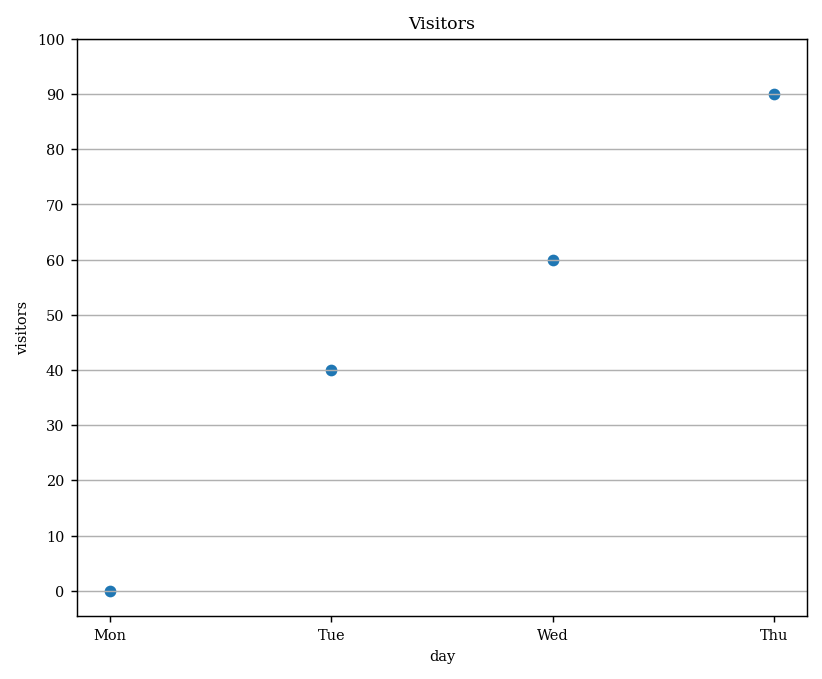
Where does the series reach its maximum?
Thu
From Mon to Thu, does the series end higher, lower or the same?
higher
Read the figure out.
Title: Visitors
x-axis: day, ticks Mon Tue Wed Thu
y-axis: visitors, ticks 0 10 20 30 40 50 60 70 80 90 100
Values:
0 40 60 90
